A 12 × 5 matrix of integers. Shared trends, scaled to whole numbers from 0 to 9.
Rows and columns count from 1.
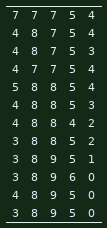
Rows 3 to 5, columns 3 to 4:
7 5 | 7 5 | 8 5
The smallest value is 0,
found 3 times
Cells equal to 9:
4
